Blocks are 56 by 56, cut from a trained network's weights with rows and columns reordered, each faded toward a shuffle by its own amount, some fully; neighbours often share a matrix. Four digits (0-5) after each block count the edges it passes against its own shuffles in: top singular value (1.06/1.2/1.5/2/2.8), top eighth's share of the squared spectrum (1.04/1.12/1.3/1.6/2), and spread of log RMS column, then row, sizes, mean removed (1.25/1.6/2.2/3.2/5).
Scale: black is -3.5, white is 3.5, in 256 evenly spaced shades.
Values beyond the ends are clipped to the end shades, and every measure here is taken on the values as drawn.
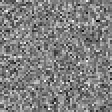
2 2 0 0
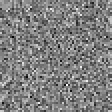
3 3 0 1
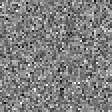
0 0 0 0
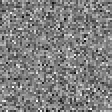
2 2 0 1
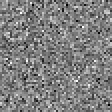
1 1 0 0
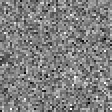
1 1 0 0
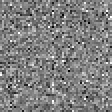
1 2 2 0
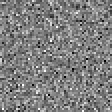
0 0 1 0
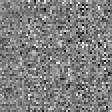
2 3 3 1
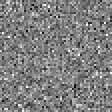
0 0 0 0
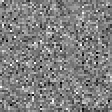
1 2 2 0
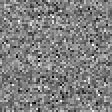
2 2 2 0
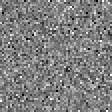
0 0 0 0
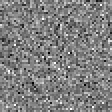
1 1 0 0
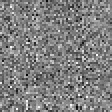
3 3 2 1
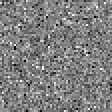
0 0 0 0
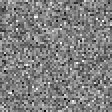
0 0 0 0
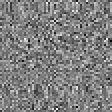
3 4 2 2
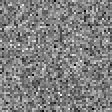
0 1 0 0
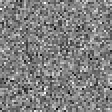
1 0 0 0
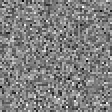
1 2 0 0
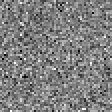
2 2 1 1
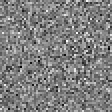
1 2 1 1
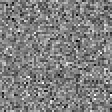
1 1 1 0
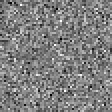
0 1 0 0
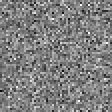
2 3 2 1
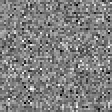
2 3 2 1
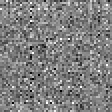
2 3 3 1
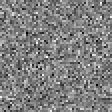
2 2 0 1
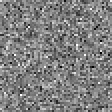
1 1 0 0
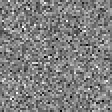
1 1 0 0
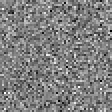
2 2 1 1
